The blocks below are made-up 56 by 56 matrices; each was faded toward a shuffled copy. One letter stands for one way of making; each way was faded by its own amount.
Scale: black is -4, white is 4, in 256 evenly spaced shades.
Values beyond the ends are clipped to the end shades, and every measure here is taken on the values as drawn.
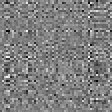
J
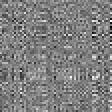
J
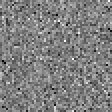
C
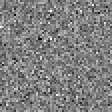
C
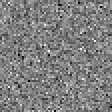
C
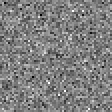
C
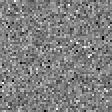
C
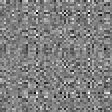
J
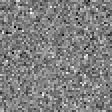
C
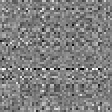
J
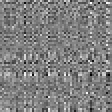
J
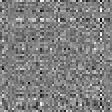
J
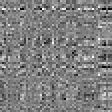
J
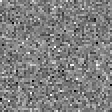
C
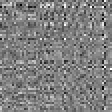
J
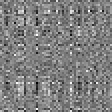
J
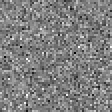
C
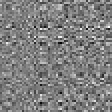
J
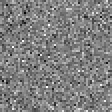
C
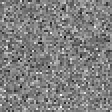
C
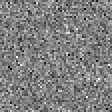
C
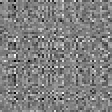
J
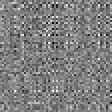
J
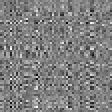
J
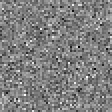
C
